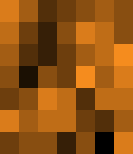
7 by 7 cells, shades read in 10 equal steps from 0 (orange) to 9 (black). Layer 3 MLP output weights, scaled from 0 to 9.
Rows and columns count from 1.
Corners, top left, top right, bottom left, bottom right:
1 4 5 1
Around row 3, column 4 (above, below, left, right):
4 5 7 3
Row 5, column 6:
2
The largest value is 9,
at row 7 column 6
